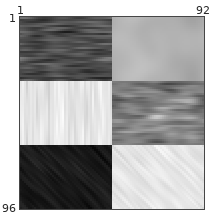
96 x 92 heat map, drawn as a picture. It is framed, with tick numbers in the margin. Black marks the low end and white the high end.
It is made of 3 by 2 panels. Panel 1,1: low, streaked across. Panel 1,2: high, smooth, faint in contrast. Panel 2,1: very high, streaked downward, faint in contrast. Panel 2,2: middling, streaked across. Panel 3,1: very low, slanting down to the right, faint in contrast. Panel 3,2: very high, slanting down to the right, faint in contrast.
